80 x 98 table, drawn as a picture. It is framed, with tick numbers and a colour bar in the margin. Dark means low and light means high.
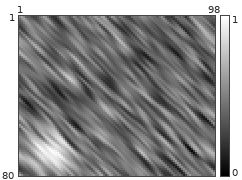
Bumps: one, in the bottom left. Odd rows or columns: none. Grain: diagonal, down to the right. Lone odd cells: none.
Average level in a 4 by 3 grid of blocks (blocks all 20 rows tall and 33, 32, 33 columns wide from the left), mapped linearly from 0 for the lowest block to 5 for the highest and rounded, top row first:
110 / 100 / 111 / 511
